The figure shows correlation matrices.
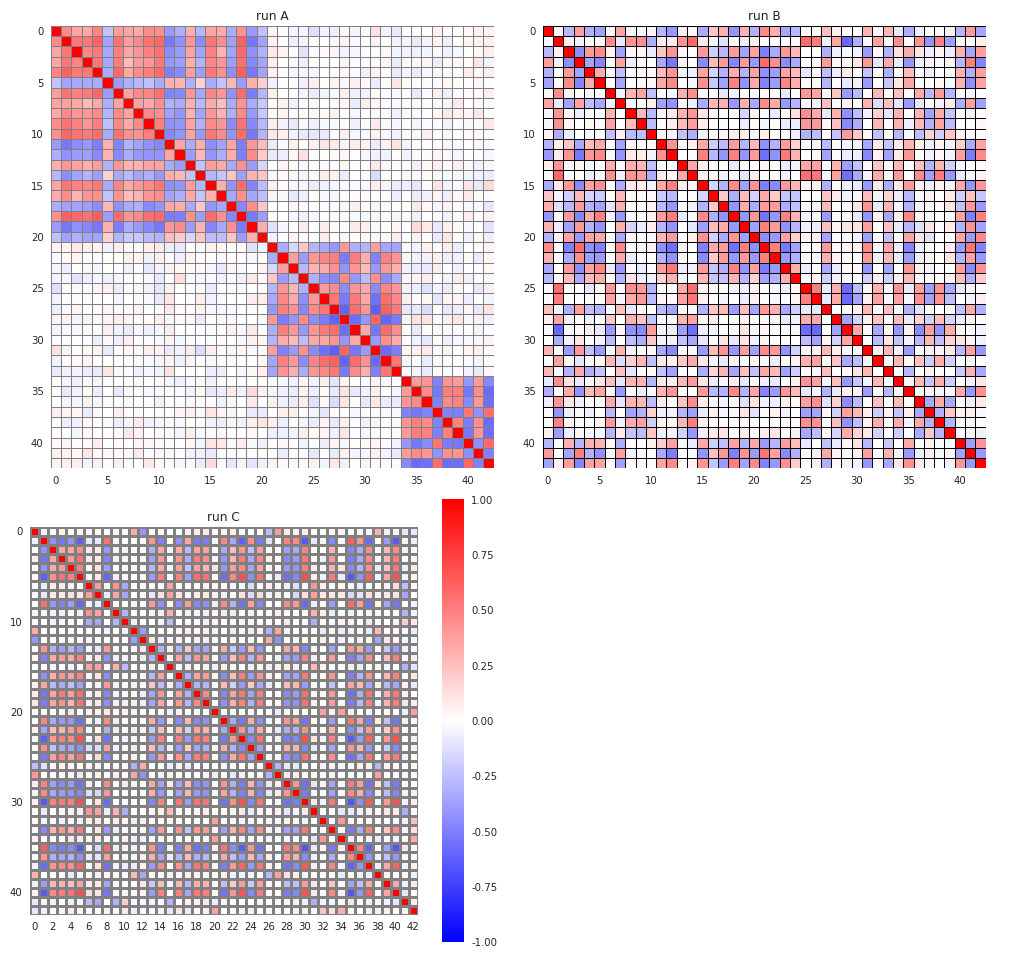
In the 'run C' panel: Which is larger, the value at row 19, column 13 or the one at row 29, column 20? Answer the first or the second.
the second
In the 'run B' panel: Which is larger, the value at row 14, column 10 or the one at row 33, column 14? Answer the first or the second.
the second
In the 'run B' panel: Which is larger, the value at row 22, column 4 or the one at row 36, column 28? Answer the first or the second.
the second
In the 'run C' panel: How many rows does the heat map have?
43
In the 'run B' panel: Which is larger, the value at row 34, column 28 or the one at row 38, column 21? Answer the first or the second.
the first
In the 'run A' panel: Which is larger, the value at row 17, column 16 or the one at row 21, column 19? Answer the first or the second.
the second
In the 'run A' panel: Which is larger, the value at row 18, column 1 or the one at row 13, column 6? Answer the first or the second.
the first
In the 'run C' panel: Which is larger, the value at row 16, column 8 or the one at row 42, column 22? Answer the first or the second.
the second
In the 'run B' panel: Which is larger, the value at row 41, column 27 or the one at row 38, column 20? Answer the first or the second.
the first
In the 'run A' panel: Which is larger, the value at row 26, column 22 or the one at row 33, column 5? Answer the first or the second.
the first
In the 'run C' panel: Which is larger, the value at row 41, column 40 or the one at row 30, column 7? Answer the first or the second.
the second
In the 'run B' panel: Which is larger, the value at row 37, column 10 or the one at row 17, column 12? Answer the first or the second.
the first
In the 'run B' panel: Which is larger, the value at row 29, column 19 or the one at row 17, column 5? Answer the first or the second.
the first
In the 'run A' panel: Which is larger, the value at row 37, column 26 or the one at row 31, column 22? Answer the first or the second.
the first
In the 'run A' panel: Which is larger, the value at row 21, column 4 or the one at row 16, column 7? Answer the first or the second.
the second
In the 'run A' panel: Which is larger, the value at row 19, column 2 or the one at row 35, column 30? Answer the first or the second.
the second
